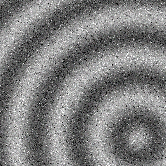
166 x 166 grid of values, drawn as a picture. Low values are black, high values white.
Histogram: bell-shaped. Slope: none. Rings: centred on the bottom right. Average level on the scale: 50%.
